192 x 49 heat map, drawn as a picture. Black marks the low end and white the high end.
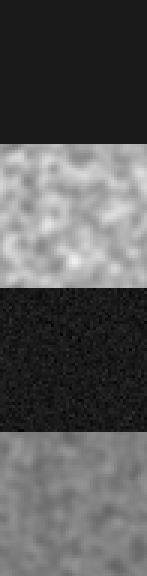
The table splits into 4 rows of 1 panel. Panel 1,1: very low, flat. Panel 2,1: high, blotchy. Panel 3,1: very low, fine-grained, faint in contrast. Panel 4,1: middling, blotchy, faint in contrast.
